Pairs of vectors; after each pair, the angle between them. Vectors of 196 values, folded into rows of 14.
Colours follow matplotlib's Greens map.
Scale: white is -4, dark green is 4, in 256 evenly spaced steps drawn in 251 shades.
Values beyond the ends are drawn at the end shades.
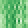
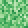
orthogonal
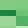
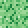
orthogonal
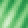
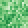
partly opposed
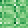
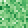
partly opposed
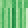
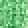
partly aligned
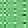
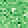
partly opposed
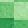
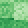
nearly parallel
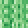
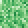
orthogonal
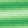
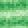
nearly parallel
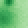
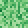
orthogonal
